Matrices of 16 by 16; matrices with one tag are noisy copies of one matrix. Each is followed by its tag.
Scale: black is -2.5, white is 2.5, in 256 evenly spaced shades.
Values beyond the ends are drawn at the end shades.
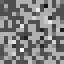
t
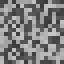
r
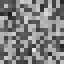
t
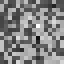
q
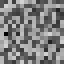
r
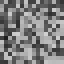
q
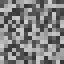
r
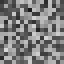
t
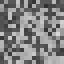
q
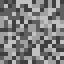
t
